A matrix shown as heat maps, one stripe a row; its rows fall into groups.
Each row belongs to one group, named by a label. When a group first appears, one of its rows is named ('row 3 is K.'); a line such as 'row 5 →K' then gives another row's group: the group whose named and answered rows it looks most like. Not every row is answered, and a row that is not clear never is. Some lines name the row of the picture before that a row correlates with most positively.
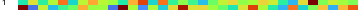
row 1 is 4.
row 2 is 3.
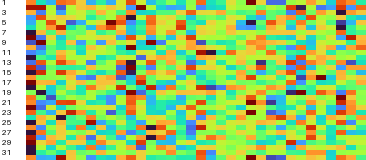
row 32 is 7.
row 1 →7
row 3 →3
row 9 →4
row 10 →3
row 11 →4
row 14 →3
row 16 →4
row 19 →3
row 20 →7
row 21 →7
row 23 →7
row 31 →4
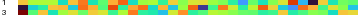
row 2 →4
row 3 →3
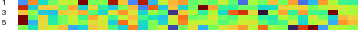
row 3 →7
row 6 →4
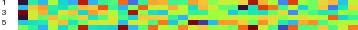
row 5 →4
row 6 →3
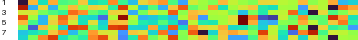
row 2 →3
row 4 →7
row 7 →4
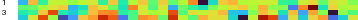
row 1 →4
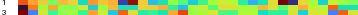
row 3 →3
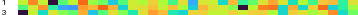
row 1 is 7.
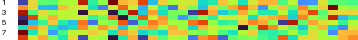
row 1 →4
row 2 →7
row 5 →3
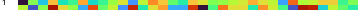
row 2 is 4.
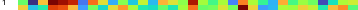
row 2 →7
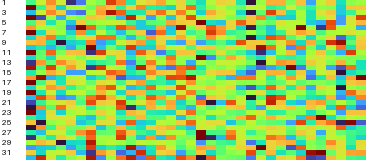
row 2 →3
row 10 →3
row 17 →3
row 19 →3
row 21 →4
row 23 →3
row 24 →4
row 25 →3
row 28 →4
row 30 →3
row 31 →4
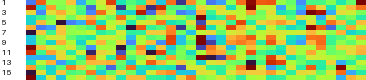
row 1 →4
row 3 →4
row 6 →4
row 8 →4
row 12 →4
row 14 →7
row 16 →3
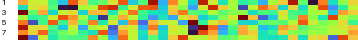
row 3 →3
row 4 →7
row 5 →4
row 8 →3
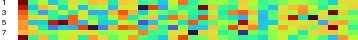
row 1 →3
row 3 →7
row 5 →7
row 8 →3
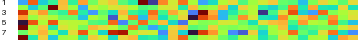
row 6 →3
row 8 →3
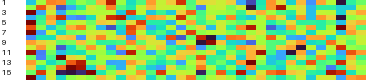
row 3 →3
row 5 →3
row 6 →7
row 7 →3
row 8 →4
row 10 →7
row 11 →3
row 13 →7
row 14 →7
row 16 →3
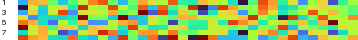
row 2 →4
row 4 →3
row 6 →3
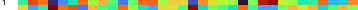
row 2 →7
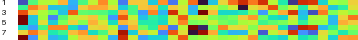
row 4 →3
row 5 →3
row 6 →4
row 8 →3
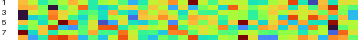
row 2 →7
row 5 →7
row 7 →3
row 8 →7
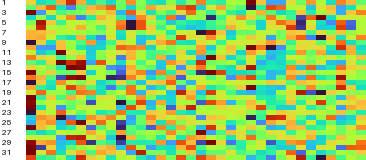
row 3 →3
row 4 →4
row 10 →7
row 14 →7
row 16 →7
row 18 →7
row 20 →3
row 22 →3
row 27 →4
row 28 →7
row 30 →3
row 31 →3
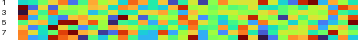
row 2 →3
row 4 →3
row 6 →7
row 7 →7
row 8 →7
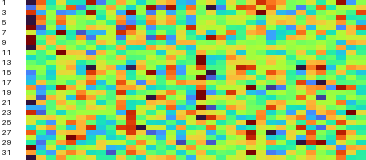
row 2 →4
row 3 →3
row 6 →3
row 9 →3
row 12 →4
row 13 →4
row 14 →4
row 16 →4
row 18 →7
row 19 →4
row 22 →4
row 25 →7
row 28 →7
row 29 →4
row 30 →3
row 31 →7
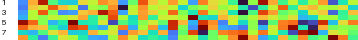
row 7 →4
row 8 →7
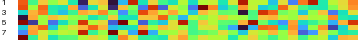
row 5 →3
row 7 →4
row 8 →3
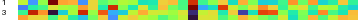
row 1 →7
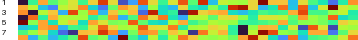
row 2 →7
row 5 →3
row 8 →3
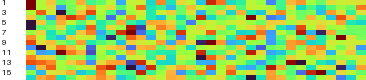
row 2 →3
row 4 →7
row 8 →7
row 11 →7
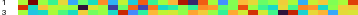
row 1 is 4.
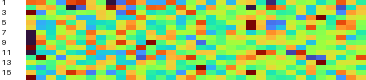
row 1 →7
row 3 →3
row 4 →4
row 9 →4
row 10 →3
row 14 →4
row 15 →7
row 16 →3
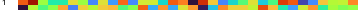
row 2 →4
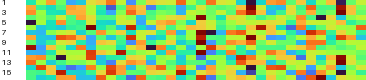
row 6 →3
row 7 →4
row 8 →7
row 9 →4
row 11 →4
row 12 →7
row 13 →7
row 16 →4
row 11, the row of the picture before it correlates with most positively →2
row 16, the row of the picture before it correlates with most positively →2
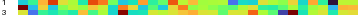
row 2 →3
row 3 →3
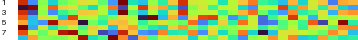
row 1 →3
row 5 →7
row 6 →3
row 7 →7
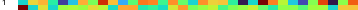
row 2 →3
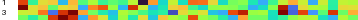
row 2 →3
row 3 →7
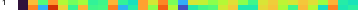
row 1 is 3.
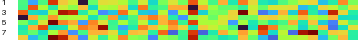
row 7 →4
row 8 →7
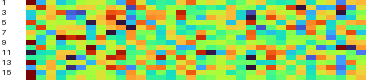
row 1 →3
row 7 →7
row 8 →7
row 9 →3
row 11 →4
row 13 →3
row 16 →3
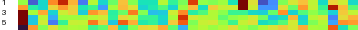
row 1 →7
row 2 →7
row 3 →3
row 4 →3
